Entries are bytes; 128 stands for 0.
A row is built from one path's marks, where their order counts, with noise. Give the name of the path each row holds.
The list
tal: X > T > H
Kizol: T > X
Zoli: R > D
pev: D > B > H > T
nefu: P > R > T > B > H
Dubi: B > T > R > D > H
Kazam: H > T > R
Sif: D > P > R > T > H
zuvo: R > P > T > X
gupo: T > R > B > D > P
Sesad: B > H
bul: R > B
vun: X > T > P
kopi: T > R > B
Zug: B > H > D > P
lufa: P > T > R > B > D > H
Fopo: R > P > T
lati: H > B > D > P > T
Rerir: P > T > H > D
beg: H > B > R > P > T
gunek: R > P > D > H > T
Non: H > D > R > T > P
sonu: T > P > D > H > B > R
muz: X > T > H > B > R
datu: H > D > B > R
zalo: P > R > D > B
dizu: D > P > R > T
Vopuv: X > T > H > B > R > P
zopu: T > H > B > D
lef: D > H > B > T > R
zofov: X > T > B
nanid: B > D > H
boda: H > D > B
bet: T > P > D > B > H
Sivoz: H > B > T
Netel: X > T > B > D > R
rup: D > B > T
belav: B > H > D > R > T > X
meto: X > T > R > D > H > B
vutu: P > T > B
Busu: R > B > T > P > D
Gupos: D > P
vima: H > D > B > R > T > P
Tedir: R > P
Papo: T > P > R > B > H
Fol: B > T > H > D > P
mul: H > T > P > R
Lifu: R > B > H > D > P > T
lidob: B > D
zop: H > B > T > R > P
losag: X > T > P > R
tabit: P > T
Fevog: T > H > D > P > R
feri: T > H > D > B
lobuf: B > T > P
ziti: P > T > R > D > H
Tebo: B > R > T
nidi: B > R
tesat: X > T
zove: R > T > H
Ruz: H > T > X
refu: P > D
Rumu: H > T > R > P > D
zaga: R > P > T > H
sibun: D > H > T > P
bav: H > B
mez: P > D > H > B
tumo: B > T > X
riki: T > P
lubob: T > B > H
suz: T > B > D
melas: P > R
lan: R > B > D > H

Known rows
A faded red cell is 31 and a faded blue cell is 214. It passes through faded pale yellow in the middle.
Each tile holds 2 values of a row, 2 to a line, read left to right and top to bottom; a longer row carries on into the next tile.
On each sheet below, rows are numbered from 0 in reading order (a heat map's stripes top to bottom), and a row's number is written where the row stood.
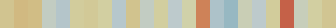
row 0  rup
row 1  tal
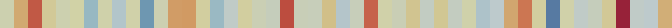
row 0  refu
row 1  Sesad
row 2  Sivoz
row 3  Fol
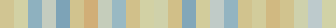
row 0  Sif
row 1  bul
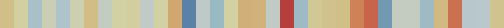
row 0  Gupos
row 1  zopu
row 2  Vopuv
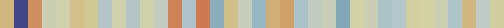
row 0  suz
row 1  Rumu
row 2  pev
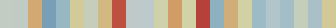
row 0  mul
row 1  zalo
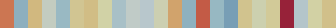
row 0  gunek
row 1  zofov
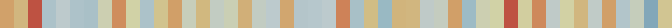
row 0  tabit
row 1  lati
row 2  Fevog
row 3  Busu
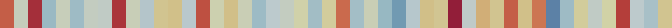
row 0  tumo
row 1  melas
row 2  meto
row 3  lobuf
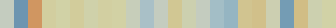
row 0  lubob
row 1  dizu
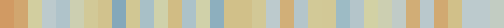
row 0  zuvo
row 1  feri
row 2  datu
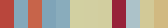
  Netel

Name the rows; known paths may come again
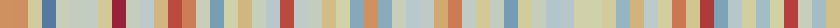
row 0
Fol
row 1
Zug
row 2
Kazam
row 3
pev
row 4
vutu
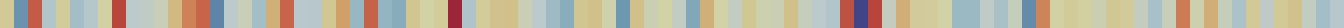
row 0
Ruz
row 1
Vopuv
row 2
zofov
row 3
dizu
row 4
bav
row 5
sonu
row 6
lubob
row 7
beg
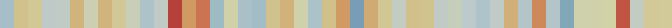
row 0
zop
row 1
lufa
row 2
riki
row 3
tesat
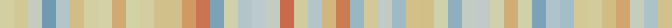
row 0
lef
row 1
Rerir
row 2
gunek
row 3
Lifu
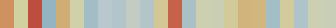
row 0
zalo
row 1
bet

